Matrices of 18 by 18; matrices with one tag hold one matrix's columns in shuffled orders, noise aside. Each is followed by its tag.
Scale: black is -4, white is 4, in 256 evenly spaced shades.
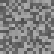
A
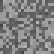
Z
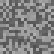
A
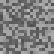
A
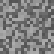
Z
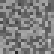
Z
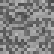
A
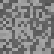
Z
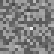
A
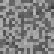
Z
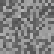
Z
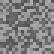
A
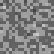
A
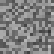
A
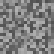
Z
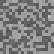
A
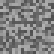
A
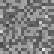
A
